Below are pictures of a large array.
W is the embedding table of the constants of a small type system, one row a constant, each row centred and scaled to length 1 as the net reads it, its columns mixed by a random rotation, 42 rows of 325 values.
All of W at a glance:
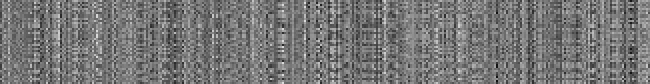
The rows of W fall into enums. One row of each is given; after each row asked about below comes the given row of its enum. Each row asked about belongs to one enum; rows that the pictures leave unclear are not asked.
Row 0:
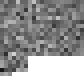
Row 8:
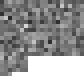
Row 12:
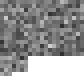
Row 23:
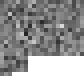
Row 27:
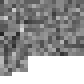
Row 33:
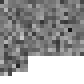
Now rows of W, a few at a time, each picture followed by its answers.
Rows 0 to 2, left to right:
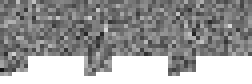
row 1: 27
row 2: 23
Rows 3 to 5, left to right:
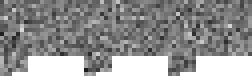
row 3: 27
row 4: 0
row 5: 23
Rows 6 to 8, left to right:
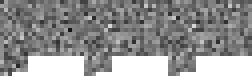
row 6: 33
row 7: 8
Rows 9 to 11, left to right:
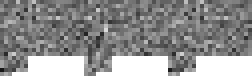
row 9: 0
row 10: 27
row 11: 0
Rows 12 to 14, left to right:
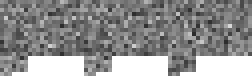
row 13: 12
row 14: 23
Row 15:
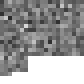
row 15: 8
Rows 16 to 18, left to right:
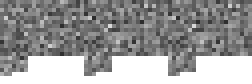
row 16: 12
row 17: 8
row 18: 8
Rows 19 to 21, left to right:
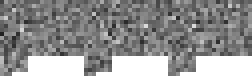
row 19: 27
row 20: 23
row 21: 8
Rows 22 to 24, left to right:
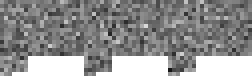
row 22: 12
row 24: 0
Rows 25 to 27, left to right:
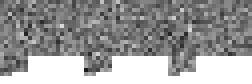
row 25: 23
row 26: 0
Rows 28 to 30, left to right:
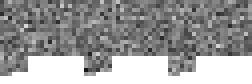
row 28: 8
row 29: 0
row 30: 12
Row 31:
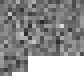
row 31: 23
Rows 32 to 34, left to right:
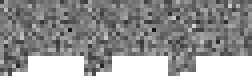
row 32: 33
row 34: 8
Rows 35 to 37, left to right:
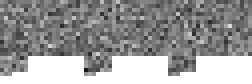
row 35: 12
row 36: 0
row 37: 23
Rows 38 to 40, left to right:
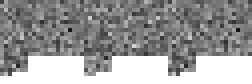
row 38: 33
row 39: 12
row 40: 33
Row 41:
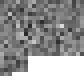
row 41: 23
